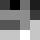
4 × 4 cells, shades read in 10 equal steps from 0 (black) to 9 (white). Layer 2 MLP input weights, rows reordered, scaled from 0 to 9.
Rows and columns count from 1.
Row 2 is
5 5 5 2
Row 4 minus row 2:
2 2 4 5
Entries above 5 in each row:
0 0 1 4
